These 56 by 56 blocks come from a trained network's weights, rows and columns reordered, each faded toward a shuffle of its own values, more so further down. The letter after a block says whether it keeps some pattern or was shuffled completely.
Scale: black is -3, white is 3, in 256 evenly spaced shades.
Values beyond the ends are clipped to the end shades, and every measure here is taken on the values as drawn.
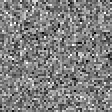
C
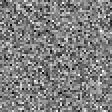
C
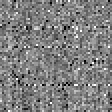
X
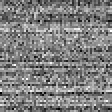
X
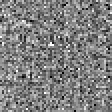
X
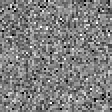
C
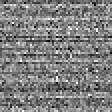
X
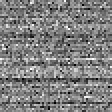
X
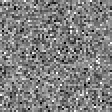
C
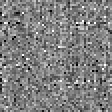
X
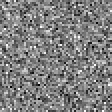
C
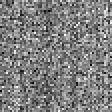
X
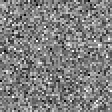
C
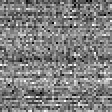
X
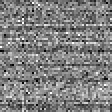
X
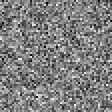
C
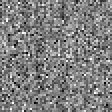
X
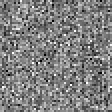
X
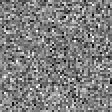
C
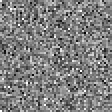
C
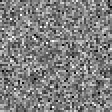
C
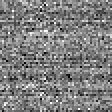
X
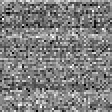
X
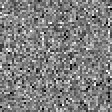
X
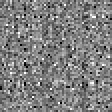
X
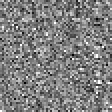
X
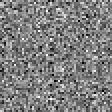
X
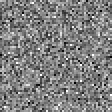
C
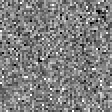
C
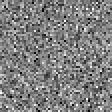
C
